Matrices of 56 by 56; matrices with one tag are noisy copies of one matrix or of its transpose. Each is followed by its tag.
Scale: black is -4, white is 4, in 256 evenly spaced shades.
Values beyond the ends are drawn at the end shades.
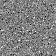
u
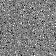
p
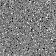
u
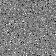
p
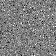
p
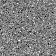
u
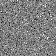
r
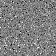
r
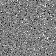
r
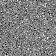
r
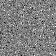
p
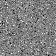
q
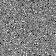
p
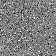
u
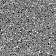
u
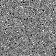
q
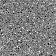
u
